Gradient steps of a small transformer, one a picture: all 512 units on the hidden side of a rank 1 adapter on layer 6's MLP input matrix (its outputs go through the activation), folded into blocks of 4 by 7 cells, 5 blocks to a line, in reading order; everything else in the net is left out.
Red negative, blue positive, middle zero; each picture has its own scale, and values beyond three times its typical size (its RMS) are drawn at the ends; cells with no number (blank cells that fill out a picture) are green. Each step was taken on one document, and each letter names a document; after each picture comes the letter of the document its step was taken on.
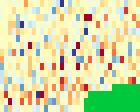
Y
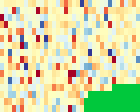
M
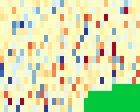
Y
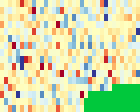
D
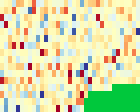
M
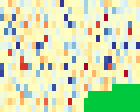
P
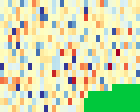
P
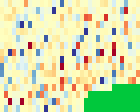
Y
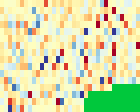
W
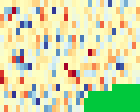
M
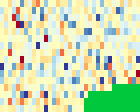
P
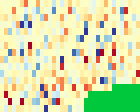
Y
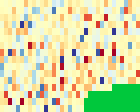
Y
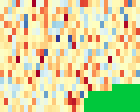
D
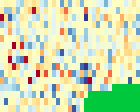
M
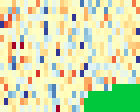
M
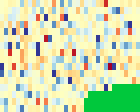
P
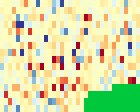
Y
